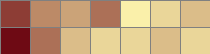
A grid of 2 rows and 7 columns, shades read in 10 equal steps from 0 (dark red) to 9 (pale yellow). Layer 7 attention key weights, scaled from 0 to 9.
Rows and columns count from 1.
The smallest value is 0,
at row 2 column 1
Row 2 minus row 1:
-2 -1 1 4 -1 -1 1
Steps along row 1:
up up down up down down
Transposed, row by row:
2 0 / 5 4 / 6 7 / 4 8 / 9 8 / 8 7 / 7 8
